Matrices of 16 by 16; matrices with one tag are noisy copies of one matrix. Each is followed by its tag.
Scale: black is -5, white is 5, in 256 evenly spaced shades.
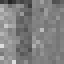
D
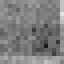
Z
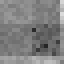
Z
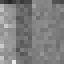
D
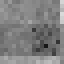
Z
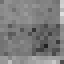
Z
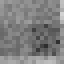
Z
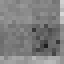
Z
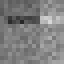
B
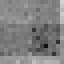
Z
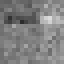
B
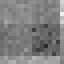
Z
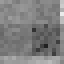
Z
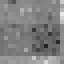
Z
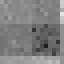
Z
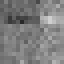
B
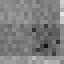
Z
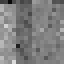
D
